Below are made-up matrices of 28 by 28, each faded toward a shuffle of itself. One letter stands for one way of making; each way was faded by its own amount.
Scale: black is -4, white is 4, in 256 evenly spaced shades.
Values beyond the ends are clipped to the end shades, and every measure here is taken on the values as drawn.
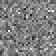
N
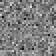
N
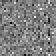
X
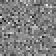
N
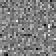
N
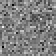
N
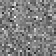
X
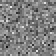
X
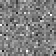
N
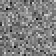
N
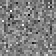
X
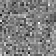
X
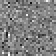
X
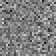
X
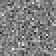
X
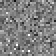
N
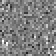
X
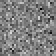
X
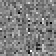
X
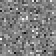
N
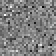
N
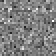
N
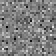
X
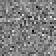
N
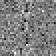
X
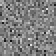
X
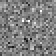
N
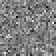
N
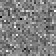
N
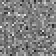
N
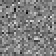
X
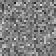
X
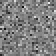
N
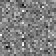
X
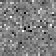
N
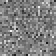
N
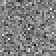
N
